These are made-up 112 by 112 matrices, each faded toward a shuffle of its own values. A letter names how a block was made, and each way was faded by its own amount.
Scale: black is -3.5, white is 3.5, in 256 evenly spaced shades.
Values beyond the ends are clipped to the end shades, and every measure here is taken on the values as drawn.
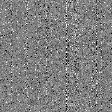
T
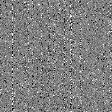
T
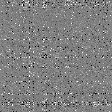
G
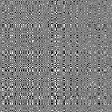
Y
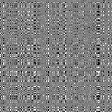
Y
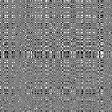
Y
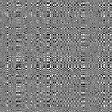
Y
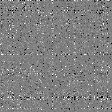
G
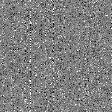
T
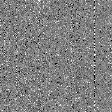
T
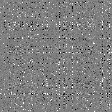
G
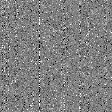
T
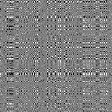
Y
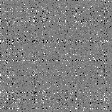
G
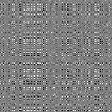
Y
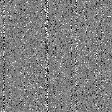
T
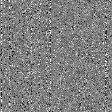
T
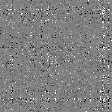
G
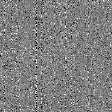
T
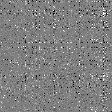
G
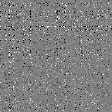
G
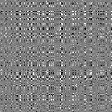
Y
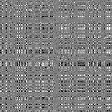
Y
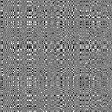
Y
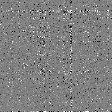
G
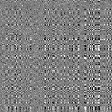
Y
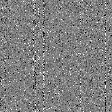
T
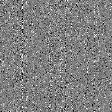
T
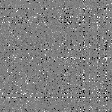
G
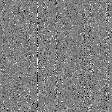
T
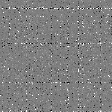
G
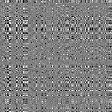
Y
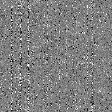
T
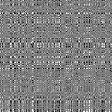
Y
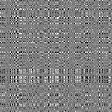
Y
